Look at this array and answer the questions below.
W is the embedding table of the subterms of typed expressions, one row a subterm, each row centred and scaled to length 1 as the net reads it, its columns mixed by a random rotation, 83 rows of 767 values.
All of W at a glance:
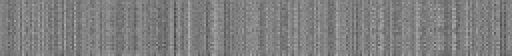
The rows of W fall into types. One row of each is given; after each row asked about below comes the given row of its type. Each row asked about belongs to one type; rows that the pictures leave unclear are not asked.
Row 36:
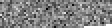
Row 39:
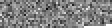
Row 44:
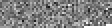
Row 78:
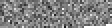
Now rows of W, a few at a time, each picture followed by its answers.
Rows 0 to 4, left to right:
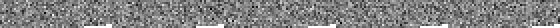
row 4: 44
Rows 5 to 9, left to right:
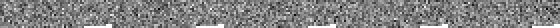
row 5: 78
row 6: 39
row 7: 36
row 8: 36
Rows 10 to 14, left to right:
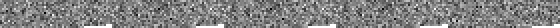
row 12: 39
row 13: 39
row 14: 39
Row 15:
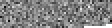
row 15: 36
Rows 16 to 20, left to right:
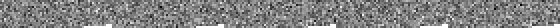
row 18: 44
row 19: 39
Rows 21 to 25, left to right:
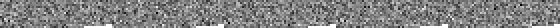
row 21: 36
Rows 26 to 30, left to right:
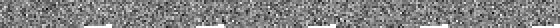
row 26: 39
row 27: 36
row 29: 36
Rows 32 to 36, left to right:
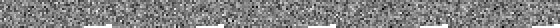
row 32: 39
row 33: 78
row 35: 36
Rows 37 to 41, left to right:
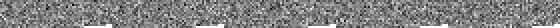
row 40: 39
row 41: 44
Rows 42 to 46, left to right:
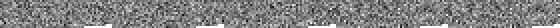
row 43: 36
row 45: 78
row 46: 78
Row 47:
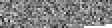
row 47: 36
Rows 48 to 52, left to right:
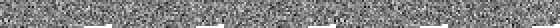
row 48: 39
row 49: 36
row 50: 36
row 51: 39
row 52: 78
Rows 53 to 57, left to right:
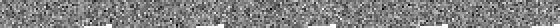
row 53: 44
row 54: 78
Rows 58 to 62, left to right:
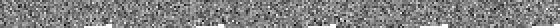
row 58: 78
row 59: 44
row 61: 36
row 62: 39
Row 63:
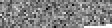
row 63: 36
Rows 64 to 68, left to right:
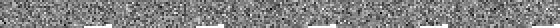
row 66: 39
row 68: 39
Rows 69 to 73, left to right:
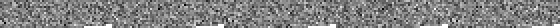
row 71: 36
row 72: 39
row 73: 39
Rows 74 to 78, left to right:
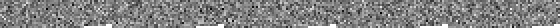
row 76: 39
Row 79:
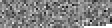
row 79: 44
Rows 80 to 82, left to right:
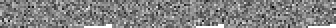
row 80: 39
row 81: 44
